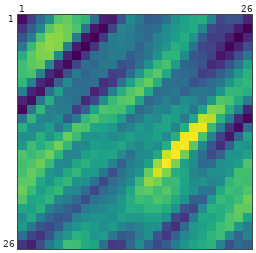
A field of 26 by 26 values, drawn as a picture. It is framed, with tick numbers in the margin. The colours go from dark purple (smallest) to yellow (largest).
Grain: diagonal, up to the right. Ninth with the lowest average: top right. Histogram: bell-shaped.
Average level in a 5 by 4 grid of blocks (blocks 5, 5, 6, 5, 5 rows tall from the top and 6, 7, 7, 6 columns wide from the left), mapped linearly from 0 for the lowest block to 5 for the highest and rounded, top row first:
4 1 3 0 | 2 2 3 3 | 4 4 4 3 | 5 3 5 4 | 2 3 2 4
